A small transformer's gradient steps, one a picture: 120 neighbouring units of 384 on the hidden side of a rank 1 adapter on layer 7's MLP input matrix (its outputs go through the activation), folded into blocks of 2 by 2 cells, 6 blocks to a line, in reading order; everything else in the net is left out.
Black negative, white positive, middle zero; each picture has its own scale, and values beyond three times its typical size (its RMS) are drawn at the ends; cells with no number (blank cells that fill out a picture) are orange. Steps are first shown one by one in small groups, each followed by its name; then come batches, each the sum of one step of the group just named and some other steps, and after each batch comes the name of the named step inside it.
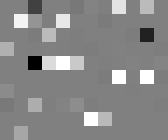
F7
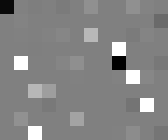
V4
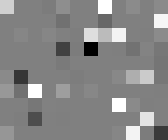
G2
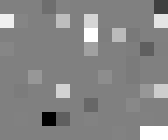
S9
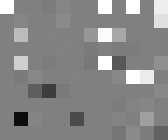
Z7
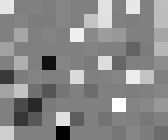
Z7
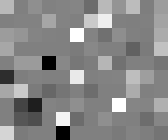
Z7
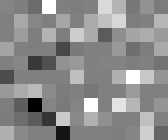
F7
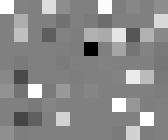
G2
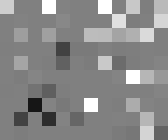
Z7
